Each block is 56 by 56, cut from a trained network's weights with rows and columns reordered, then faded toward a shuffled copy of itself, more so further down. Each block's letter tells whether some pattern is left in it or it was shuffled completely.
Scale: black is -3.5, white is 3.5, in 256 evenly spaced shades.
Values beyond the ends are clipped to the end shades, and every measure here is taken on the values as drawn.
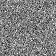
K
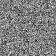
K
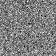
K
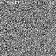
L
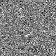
L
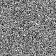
K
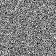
K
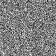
L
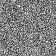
L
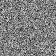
K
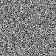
L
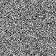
L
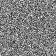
K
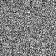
L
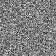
L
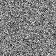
K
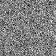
L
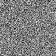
L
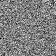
K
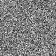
L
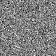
K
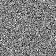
K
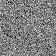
K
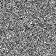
L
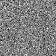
L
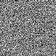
L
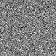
L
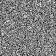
L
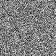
L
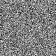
K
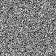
K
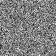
K
